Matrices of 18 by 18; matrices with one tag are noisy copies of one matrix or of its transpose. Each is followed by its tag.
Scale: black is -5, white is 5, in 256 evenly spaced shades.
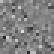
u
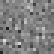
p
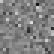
u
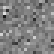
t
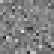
u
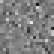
u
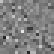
u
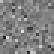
u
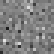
p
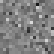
u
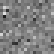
t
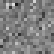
t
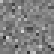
u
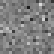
p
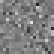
u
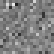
t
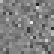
u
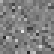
u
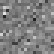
t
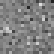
p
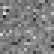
t
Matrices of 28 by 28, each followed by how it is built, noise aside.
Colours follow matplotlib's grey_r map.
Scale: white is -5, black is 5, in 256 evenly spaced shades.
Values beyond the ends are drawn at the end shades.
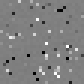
sparse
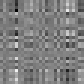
low rank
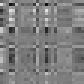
low rank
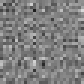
low rank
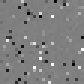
sparse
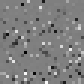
sparse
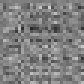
low rank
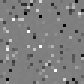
sparse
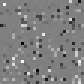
sparse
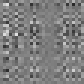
low rank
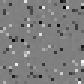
sparse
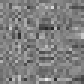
low rank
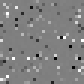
sparse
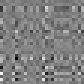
low rank
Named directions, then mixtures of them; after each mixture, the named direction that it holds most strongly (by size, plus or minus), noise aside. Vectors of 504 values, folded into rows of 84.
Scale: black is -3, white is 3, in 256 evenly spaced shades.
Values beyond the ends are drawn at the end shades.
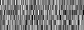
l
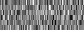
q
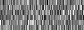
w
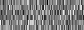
w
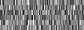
w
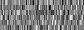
q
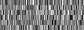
q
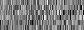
w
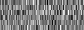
q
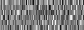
q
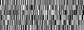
l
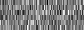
w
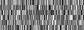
q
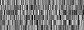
l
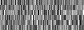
l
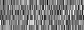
w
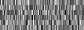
l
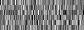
l
